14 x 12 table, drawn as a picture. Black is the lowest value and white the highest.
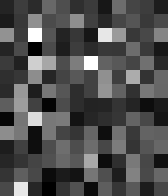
The centre is the calmest part. Most values sit low, with a long tail of high ones. Neither half mirrors the other. No seam splits the table. Overall the values sit about 30% of the way up the scale.
